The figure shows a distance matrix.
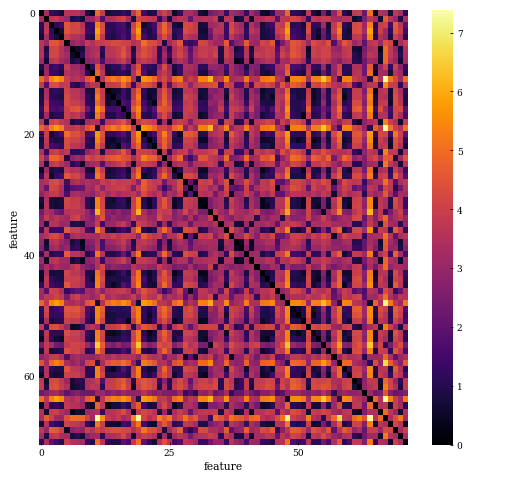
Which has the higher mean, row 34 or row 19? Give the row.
19
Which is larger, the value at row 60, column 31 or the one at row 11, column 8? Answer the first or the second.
the second
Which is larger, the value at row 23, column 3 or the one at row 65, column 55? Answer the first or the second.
the first
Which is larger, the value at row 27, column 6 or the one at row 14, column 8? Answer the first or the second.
the first
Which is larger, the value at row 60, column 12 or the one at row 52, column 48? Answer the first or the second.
the first
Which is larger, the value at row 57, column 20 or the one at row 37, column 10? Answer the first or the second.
the first
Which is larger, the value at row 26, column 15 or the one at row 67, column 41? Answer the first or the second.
the second
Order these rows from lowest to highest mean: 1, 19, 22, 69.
22, 1, 69, 19
